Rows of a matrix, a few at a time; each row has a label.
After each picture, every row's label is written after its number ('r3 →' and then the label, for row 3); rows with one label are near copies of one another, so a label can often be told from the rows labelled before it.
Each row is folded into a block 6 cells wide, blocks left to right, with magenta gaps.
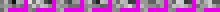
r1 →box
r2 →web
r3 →box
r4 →box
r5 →web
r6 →box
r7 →web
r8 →web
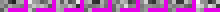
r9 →box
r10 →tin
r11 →tin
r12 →box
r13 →web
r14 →box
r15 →box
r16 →tin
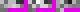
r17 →web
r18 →web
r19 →box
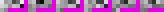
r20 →tin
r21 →box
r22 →tin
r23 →tin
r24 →box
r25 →box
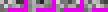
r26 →web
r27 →box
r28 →tin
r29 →web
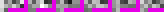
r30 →tin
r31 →web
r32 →box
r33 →web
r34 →box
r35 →tin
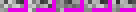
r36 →web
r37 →tin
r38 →box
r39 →web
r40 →web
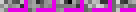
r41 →tin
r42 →box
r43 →box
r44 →web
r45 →box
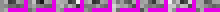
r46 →box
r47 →box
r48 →tin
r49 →box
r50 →tin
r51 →box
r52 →tin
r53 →box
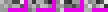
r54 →tin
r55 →web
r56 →box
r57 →tin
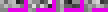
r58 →web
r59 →tin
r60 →box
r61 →web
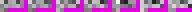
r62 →web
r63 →web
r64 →tin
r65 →web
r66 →box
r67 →tin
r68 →tin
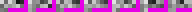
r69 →web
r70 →tin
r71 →web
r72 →web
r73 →tin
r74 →box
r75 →box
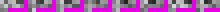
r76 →web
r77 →box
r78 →box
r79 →box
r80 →box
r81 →box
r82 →web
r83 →box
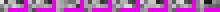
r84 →web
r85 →web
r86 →tin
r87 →web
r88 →web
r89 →web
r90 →web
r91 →box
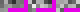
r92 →box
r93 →web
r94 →tin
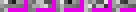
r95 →box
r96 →web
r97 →box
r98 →tin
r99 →box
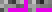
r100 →box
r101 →box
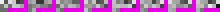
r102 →web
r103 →box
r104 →web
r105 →tin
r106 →tin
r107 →tin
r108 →tin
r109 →tin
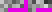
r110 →tin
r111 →web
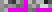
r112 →box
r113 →web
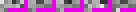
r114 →tin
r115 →box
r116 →box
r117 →web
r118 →box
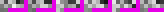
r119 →web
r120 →web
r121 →tin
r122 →web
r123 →tin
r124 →web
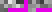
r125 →web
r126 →box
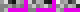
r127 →box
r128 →web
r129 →tin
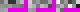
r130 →box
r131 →tin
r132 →tin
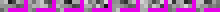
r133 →box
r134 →web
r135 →box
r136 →tin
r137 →box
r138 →tin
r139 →web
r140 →box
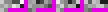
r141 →tin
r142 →box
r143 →tin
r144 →web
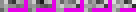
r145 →box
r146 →box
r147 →tin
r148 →tin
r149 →tin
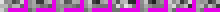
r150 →tin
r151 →box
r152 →box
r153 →box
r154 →web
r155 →box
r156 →tin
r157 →tin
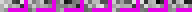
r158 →tin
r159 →web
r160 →box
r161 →web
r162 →tin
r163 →web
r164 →web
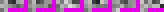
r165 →box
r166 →box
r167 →web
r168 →box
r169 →box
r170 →tin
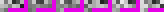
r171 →tin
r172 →box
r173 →box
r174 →web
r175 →web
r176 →tin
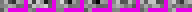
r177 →box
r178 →web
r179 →box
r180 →box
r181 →box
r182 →web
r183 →box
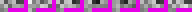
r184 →web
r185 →tin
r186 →web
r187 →box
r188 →box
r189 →web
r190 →web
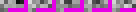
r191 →web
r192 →tin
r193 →box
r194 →box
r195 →tin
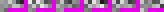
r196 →web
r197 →web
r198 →box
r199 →web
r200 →web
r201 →tin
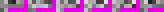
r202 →box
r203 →web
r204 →tin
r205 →tin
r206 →tin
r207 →box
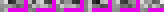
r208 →box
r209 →web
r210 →web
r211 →box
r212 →box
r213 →tin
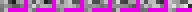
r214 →box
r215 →web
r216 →web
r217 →box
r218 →box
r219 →web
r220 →tin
